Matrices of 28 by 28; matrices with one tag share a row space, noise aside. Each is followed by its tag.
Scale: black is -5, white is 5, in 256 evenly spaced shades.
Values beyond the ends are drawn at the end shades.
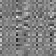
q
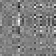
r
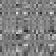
q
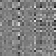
r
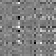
r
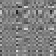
q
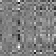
r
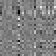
r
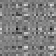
q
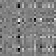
r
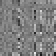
r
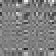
q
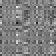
q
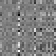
r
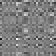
q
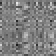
q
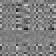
q
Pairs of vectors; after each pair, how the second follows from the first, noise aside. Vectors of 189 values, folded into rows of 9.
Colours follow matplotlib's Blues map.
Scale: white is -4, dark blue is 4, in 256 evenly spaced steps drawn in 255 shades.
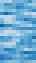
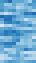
negated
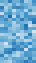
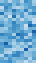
negated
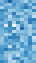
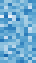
wrapped around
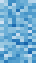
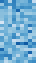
sign-scrambled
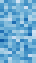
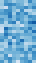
reversed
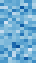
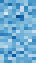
reversed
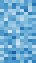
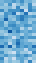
negated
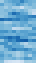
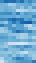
wrapped around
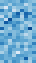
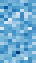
negated
